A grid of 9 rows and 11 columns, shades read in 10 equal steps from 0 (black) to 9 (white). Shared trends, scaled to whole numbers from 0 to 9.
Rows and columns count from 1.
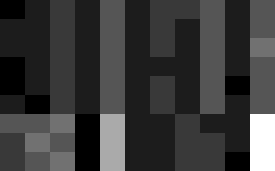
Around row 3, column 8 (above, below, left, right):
1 1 2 3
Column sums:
10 15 23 6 36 9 14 13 23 7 46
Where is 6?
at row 7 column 5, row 8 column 5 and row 9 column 5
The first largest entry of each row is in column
5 5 11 5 5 5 11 11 11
